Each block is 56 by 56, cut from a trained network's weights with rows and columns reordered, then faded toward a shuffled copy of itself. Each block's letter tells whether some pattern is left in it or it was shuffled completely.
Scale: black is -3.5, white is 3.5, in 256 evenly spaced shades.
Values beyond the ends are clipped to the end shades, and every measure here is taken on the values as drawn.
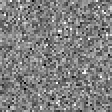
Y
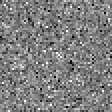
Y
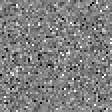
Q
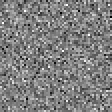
Q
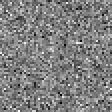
Y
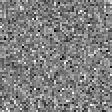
Q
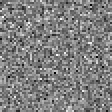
Y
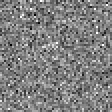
Y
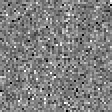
Q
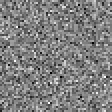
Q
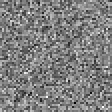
Q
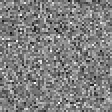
Y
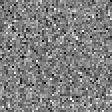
Y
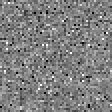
Q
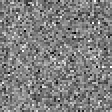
Y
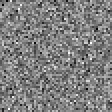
Y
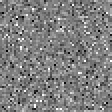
Y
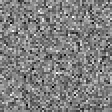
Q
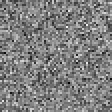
Y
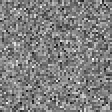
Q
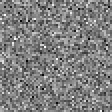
Y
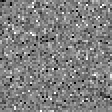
Y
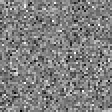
Q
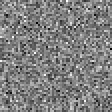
Q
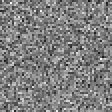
Q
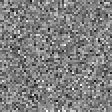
Y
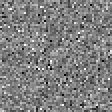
Q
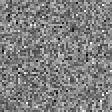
Q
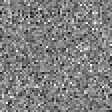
Q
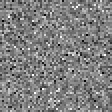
Q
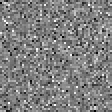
Q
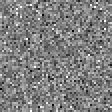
Y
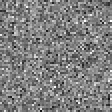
Y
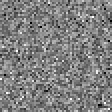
Y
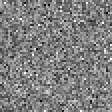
Y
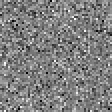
Y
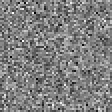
Q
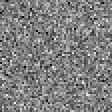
Y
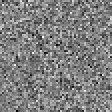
Q
